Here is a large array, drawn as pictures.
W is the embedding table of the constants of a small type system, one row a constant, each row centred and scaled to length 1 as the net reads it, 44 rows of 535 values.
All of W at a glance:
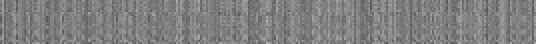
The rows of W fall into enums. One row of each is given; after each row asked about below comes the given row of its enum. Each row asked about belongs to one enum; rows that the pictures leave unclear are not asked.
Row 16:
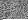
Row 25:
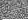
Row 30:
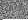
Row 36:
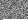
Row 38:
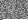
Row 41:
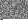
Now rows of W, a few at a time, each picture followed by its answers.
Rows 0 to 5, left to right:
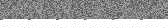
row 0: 36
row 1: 38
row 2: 38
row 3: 25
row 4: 16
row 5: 36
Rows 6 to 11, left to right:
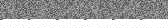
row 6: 38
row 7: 25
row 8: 36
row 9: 38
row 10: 36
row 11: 30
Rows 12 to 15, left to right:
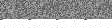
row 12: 38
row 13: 41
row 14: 30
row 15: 41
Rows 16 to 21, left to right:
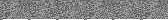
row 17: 25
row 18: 30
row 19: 16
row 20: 25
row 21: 16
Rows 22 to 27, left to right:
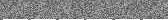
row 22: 36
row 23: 16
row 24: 38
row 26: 41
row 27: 36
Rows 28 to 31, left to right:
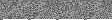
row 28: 36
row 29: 16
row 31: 16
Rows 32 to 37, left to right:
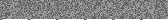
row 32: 16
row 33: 30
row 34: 30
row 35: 36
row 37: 38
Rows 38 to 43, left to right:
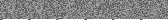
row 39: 38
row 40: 16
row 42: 25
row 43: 25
